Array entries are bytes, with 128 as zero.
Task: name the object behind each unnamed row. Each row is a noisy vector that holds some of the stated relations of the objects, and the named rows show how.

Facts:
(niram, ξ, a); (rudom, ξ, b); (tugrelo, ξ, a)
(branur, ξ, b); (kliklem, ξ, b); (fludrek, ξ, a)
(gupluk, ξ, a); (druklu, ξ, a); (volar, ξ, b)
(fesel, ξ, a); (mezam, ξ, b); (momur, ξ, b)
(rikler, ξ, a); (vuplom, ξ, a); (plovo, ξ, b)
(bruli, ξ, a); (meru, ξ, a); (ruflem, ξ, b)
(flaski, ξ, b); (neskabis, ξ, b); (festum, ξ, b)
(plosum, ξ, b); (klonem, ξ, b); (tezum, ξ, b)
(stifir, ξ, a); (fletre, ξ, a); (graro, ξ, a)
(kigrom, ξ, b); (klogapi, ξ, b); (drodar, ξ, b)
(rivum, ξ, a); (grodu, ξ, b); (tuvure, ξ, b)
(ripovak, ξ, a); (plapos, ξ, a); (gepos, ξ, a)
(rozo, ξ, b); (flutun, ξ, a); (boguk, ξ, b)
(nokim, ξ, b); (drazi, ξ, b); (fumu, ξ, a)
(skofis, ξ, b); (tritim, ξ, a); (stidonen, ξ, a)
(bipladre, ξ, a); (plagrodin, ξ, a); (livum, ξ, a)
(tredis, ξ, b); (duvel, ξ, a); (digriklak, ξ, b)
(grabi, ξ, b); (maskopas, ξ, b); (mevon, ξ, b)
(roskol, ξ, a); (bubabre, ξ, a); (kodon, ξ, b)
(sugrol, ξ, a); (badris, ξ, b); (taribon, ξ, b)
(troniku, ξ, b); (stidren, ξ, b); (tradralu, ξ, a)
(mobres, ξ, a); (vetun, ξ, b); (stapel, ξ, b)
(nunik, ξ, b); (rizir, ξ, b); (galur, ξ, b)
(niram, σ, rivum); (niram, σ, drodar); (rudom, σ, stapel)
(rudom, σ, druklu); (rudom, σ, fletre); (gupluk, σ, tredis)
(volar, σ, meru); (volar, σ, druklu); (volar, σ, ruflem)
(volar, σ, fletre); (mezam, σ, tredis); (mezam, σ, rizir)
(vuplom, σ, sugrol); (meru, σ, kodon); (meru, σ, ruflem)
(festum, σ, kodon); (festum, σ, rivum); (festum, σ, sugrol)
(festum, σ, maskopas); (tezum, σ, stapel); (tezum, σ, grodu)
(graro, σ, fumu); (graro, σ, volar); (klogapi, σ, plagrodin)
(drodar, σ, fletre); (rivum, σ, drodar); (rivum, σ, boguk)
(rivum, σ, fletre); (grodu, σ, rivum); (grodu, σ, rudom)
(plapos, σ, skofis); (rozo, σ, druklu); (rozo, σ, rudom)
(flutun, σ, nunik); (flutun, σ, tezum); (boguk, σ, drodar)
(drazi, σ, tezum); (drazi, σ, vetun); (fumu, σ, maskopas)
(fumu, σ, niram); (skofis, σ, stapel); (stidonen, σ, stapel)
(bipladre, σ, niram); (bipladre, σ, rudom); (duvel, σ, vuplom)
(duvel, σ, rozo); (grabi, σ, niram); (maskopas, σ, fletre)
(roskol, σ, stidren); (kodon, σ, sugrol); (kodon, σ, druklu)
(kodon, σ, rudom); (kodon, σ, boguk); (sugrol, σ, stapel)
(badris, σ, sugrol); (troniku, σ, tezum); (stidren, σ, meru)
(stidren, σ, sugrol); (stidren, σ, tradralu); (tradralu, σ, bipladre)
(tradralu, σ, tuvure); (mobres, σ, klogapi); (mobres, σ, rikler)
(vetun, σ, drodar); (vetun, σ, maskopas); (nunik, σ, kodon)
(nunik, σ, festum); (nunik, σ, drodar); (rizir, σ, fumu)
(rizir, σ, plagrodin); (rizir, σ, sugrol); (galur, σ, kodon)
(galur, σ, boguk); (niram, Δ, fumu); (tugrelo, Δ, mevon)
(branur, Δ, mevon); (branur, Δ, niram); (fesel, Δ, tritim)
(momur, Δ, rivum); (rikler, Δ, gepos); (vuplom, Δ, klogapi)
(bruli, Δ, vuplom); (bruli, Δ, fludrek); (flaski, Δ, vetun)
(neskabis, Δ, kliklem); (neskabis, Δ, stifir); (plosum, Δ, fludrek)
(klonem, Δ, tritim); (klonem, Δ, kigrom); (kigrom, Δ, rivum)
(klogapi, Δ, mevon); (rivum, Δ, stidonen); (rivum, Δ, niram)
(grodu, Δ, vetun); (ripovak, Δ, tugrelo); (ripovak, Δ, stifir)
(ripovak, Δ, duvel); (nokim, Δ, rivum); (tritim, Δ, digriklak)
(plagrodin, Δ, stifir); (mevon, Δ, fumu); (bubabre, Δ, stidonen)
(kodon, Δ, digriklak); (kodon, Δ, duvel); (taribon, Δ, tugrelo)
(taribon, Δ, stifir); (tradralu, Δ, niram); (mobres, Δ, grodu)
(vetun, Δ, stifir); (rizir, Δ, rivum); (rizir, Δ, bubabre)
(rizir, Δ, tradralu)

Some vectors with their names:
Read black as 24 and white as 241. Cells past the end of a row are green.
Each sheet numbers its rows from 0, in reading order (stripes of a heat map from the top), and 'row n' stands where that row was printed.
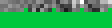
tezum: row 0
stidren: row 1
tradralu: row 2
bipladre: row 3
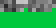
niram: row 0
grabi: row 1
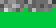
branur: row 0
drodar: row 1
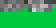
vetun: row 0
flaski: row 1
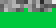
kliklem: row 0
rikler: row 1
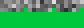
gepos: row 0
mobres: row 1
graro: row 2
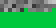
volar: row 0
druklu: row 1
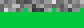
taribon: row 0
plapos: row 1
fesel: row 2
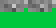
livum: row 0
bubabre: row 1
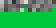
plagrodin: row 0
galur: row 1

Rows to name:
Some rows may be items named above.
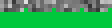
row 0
mobres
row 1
duvel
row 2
drazi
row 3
rivum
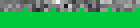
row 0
grodu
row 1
graro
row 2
tredis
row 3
rivum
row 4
stifir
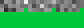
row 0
stidonen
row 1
ripovak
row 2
badris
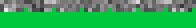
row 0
plosum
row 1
rivum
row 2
rudom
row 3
grabi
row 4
vuplom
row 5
duvel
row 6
ruflem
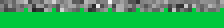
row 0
duvel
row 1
flutun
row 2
plovo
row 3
gupluk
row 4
digriklak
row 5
tugrelo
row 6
tuvure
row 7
stifir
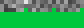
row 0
plapos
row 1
kodon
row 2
rizir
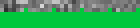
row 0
fumu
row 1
bruli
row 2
mezam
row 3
troniku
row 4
rudom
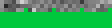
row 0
fletre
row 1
rozo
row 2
vetun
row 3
fludrek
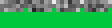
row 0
stapel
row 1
stidonen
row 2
mobres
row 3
meru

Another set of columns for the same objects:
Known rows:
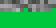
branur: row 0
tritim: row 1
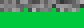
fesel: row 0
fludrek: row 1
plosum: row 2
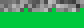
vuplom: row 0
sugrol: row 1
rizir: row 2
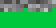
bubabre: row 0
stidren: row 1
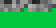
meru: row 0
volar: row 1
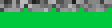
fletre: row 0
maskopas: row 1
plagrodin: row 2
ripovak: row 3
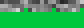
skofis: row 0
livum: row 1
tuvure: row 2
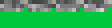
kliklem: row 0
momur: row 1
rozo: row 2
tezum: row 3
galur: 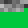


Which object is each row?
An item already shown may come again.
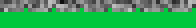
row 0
fludrek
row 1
druklu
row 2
mezam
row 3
graro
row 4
rizir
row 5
rikler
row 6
fletre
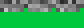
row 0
gepos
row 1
branur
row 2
gupluk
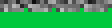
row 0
mobres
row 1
tredis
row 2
gepos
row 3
volar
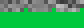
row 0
roskol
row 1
stifir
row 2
drazi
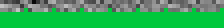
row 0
rizir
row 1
tredis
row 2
tradralu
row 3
flutun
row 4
bruli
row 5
duvel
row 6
digriklak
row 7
stifir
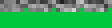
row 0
ripovak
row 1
klogapi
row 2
stapel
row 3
rizir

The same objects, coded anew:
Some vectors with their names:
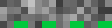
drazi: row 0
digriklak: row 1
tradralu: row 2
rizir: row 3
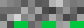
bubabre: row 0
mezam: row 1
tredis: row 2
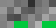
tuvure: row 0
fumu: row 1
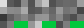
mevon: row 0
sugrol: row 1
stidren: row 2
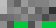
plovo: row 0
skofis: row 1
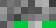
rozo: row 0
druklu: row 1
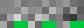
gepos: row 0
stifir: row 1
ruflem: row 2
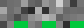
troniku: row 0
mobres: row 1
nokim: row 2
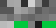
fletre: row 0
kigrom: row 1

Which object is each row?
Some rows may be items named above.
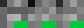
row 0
stidonen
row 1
graro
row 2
roskol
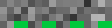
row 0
rudom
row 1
drazi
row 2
kodon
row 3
plapos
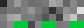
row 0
roskol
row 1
badris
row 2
tugrelo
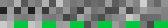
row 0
plagrodin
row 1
plagrodin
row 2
tredis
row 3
stidren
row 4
gupluk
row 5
plosum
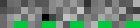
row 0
tradralu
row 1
vetun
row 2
ripovak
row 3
fumu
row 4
mezam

